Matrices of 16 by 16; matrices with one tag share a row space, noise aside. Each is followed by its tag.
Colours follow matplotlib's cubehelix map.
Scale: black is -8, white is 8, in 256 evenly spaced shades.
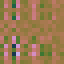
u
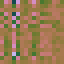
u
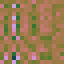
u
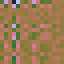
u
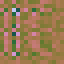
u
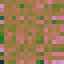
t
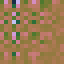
u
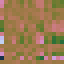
t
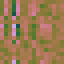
u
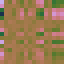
t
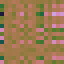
t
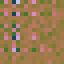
u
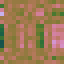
t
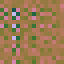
u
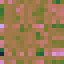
t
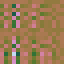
u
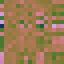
t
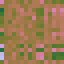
t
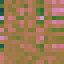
t
